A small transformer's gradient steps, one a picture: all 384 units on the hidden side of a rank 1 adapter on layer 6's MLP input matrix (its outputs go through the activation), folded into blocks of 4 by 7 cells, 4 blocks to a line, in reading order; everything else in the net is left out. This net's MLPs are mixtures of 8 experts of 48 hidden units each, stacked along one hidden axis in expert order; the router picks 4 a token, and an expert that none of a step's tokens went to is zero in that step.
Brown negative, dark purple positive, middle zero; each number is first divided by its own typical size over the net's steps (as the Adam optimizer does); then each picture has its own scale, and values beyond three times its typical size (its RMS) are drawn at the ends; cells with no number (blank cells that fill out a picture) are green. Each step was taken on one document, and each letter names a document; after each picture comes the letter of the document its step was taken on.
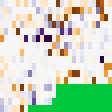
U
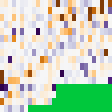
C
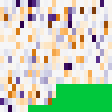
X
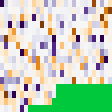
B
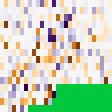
B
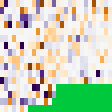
B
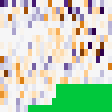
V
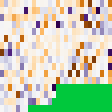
V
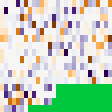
U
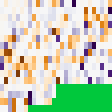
X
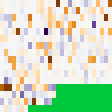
C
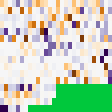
U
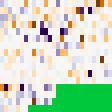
U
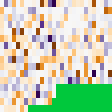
B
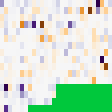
U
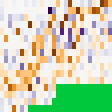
C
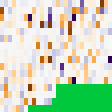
C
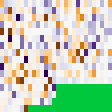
V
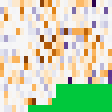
C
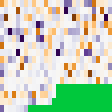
C
